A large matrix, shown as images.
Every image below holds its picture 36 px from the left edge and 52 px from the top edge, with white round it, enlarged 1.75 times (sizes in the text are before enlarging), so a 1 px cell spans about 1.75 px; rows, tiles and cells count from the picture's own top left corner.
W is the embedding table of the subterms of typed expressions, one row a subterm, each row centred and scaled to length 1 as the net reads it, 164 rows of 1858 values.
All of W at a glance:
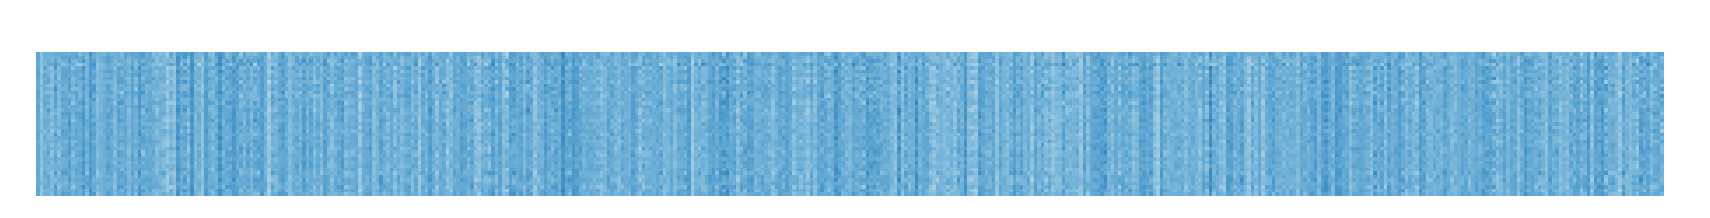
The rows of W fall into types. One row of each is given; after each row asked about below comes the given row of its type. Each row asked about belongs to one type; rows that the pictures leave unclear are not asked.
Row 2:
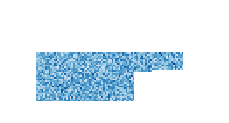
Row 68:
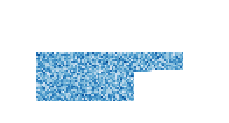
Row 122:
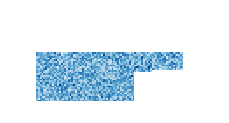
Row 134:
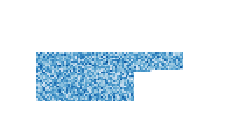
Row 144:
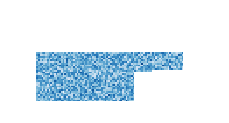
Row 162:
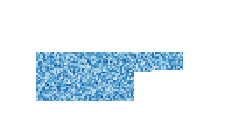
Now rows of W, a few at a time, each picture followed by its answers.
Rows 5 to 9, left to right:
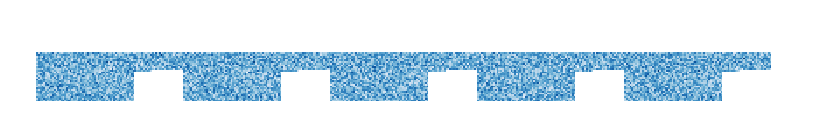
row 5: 68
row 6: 134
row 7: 144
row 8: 162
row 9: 134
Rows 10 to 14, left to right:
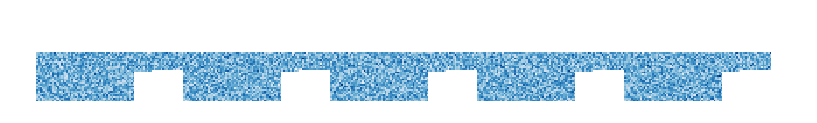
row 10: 144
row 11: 162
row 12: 162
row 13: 162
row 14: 162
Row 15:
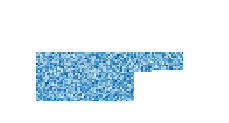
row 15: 162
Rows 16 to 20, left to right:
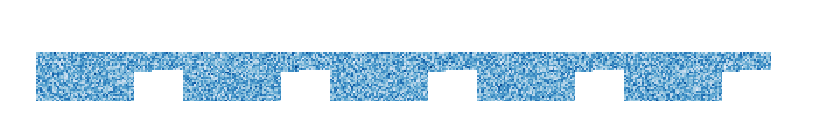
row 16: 144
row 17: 2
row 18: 68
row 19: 122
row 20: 144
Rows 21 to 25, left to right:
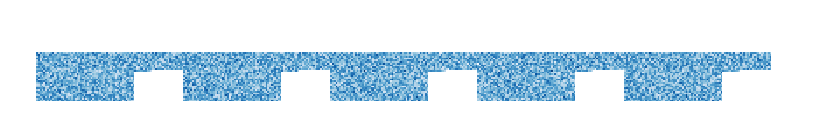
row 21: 68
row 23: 134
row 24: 134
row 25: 68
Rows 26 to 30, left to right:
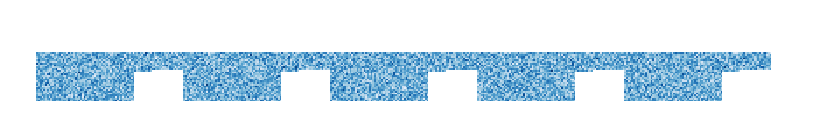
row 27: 122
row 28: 162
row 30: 68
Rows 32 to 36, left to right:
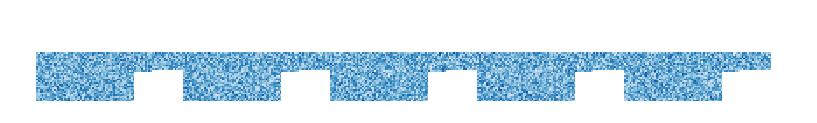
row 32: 2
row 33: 68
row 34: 144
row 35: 68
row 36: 134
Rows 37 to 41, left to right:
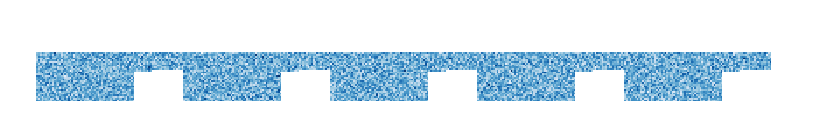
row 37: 144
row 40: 162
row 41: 162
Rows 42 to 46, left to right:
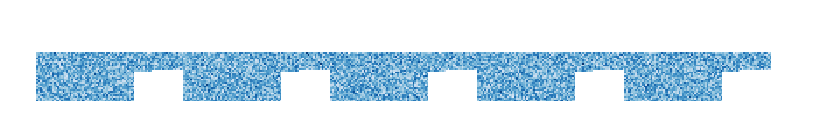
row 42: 144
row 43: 2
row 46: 122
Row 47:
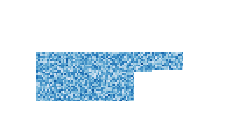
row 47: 144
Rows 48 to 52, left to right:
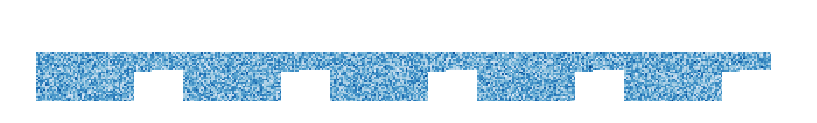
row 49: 2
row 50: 122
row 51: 2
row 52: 68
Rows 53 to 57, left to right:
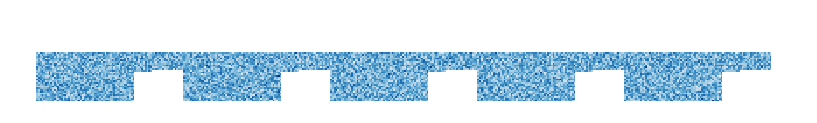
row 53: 2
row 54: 162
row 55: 68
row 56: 68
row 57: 144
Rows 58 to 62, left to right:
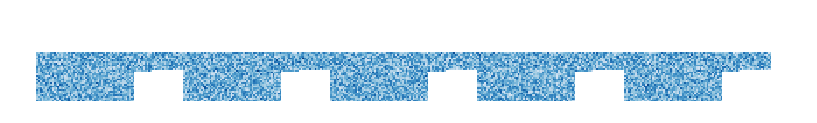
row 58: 144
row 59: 2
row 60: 122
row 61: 68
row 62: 122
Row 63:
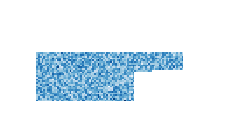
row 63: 144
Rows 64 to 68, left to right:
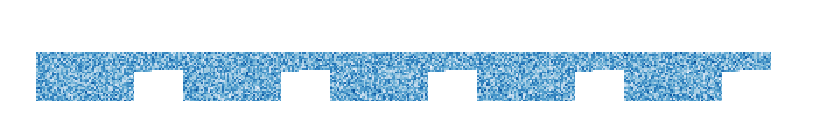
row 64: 68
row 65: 162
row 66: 134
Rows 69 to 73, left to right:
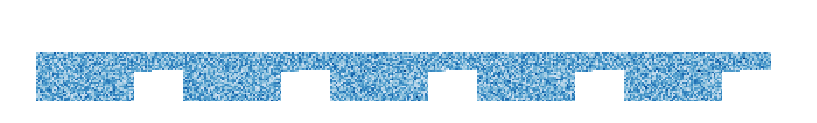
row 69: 2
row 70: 68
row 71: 134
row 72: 134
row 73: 2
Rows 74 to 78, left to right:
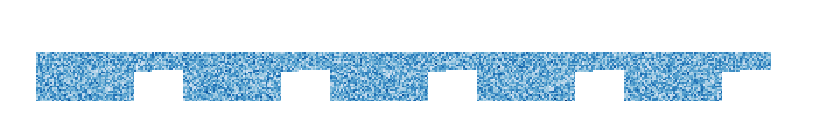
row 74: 144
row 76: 144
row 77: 144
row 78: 2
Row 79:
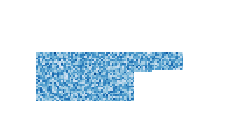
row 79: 144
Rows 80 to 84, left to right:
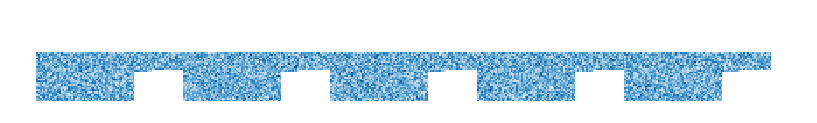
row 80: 68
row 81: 134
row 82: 134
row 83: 162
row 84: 68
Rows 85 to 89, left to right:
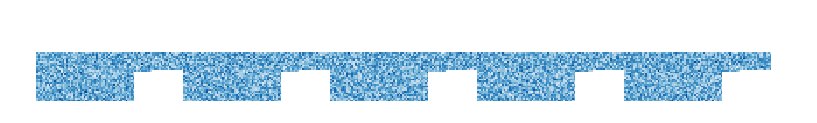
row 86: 144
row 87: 144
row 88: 68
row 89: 68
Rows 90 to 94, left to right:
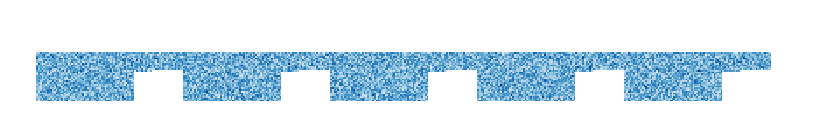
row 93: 122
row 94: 2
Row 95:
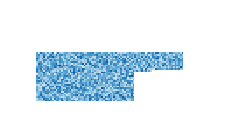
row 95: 162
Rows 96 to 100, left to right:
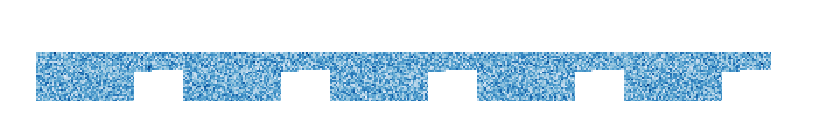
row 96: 144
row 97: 68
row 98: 134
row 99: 134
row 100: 2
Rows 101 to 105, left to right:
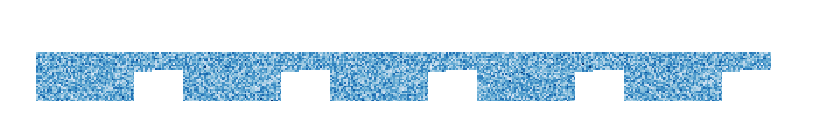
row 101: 144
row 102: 144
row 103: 144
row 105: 144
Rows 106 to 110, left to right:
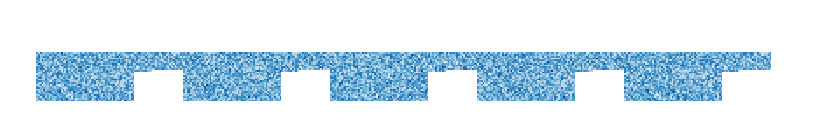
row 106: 134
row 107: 122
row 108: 162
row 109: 134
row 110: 134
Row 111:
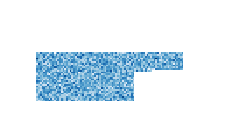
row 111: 162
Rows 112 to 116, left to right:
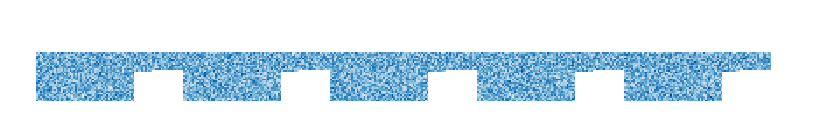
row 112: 162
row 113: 134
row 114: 68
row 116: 68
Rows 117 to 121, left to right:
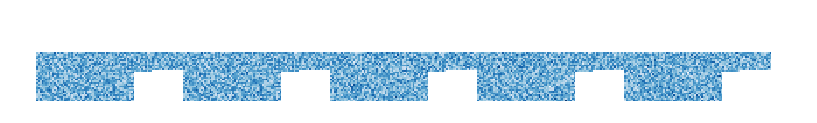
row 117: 2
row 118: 2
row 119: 122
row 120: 144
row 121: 134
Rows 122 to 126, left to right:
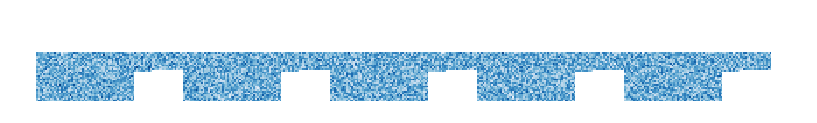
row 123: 162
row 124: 144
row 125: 134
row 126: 162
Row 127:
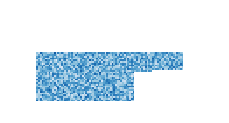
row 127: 2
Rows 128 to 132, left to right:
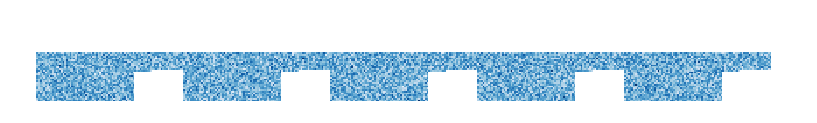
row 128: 134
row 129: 162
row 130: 144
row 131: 134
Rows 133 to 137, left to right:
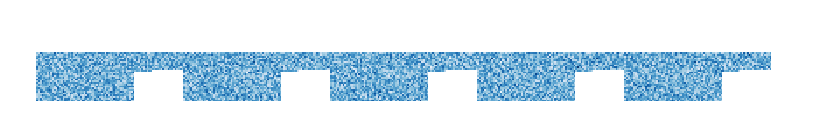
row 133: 2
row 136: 68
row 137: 68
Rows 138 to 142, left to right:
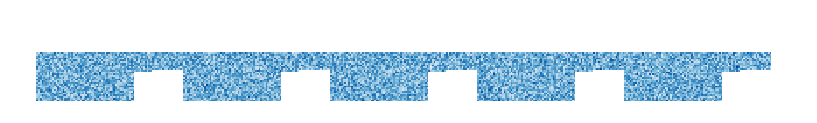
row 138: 2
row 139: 122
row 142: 2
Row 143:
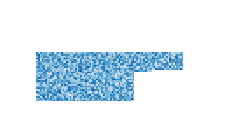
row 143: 68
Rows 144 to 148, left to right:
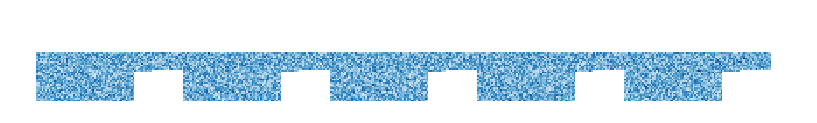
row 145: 134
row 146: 68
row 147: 144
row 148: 2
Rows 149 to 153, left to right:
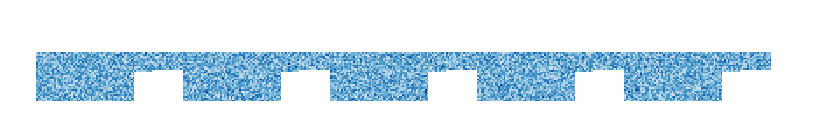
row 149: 144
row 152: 122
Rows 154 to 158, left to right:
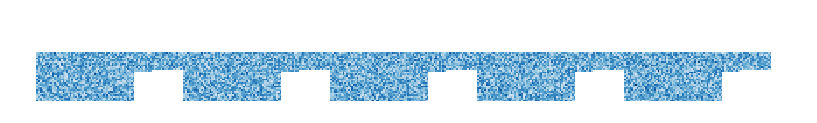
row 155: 2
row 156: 2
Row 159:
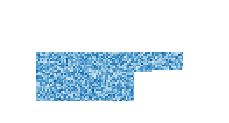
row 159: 144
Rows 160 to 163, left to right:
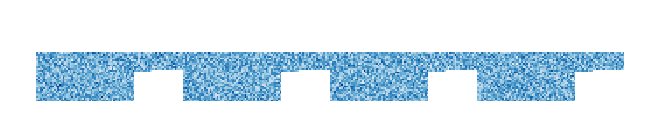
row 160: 68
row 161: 68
